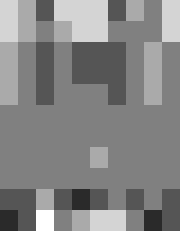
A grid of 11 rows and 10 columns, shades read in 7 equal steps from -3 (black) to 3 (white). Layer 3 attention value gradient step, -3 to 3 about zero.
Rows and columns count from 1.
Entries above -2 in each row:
10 10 10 10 10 10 10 10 10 9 8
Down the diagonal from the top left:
2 1 -1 0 0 0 0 0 0 -1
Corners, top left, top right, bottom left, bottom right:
2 2 -2 -1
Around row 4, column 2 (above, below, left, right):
0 0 1 -1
